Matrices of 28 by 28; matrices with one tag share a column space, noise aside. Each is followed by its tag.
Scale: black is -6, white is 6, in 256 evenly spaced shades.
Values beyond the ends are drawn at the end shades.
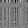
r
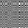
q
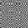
q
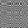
q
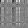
r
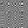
q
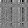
r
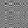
q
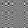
q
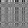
r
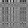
r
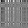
r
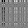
r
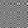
q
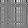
r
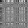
r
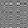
q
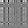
r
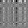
r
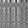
r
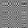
q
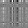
r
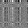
r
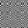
q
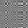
q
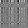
r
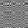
q
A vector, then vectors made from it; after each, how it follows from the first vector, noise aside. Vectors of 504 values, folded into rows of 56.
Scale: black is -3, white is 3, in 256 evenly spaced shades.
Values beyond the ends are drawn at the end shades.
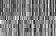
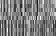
reversed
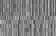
shrunk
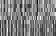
reversed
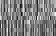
reversed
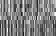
reversed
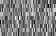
sign-scrambled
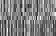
reversed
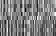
reversed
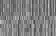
shrunk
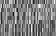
wrapped around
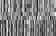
reversed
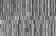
shrunk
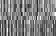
reversed
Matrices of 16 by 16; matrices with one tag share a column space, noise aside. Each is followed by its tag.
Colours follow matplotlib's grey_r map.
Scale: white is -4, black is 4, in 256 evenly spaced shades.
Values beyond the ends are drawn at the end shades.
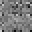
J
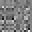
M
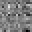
J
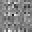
J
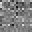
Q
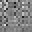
Q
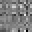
J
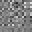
Q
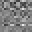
Q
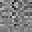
Q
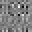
J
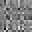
M
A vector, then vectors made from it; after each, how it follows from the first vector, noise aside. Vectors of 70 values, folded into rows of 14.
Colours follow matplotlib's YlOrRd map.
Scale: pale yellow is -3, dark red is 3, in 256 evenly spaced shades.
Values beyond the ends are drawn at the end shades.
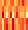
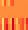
partly zeroed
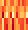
copied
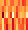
copied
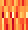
copied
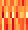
copied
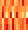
copied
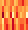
copied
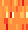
partly zeroed
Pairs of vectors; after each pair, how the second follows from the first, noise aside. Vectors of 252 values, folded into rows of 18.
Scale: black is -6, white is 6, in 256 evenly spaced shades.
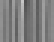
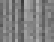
negated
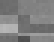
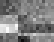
scaled up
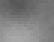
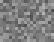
shuffled
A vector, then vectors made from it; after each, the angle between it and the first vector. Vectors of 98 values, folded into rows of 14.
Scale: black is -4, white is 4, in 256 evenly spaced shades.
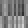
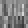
nearly opposite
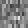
partly aligned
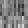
nearly parallel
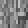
partly opposed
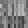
nearly opposite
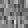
partly aligned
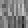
nearly opposite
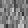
partly aligned
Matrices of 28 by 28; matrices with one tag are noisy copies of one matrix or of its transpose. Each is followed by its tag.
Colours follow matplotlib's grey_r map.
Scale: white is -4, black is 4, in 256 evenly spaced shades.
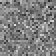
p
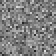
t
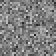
t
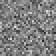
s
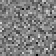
s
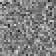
p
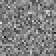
s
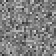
t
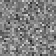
s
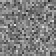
p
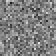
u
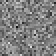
t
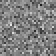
s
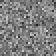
t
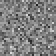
s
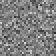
s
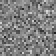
s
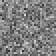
p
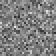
s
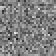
u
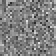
u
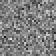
s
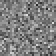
s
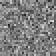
p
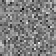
u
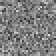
u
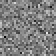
s
